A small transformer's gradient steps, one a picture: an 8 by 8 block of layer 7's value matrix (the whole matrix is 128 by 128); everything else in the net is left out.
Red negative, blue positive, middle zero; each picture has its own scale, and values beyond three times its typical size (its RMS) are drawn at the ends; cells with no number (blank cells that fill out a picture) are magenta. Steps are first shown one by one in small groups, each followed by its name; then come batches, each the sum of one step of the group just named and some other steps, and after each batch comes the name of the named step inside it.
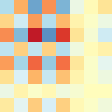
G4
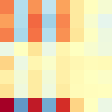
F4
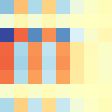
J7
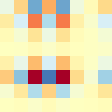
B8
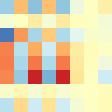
J7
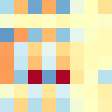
J7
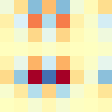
B8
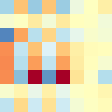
J7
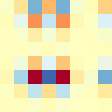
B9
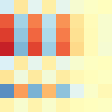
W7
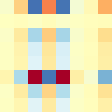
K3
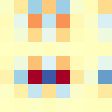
B9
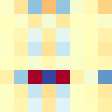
K3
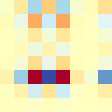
B9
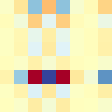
K3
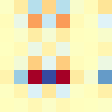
B9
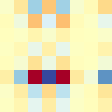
K3
